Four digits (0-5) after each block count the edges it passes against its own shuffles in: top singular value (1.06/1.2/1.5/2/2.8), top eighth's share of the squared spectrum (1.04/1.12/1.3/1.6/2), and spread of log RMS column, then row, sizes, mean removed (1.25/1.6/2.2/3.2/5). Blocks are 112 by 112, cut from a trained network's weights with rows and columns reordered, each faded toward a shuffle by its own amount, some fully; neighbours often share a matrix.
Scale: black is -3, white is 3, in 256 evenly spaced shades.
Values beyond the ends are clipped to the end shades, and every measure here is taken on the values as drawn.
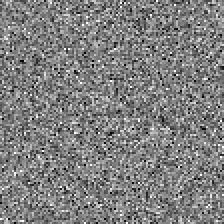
1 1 0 0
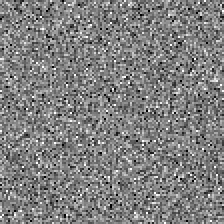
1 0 0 0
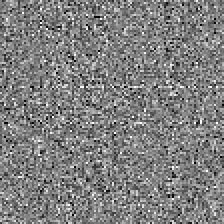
3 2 2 1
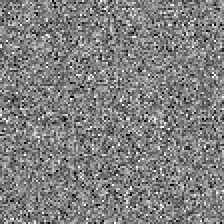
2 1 0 0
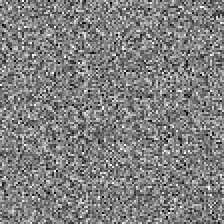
3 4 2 1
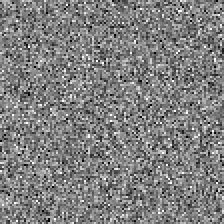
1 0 0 0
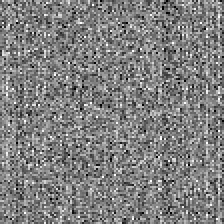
3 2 1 2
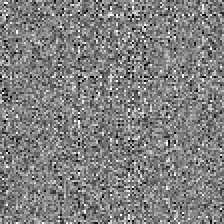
3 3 3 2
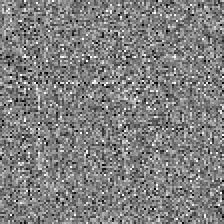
3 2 2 1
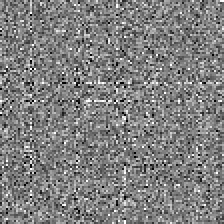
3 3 3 2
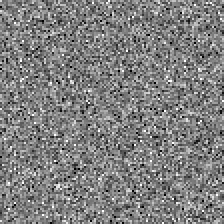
0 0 0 0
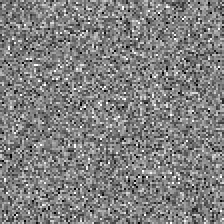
0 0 0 0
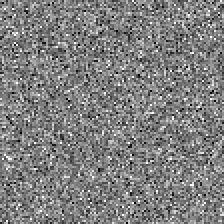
0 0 0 0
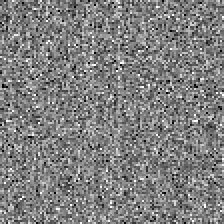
1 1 0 0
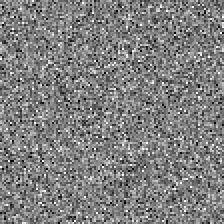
0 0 0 0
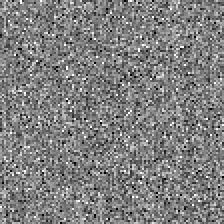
1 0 0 0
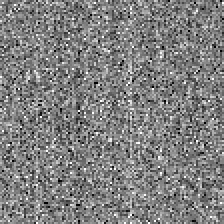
2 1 0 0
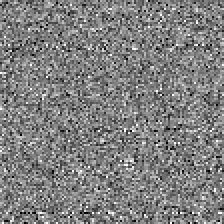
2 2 0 2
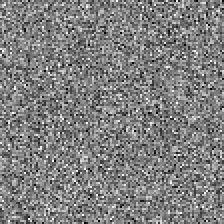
2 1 0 0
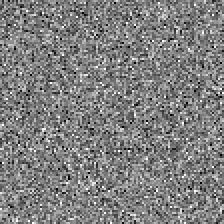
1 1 0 1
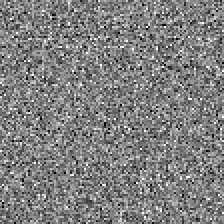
1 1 0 1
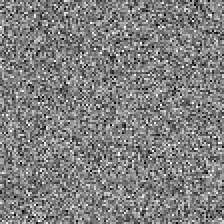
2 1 0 0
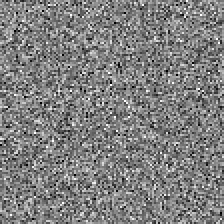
2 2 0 0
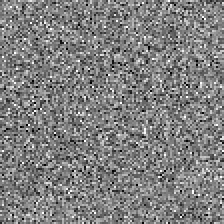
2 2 0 0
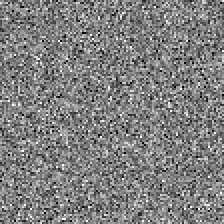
1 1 0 1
